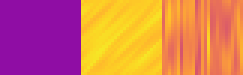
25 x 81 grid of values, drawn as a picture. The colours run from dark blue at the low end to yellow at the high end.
The table splits into one row of 3 panels. Panel 1,1: low, flat. Panel 1,2: very high, slanting up to the right, faint in contrast. Panel 1,3: high, streaked downward.
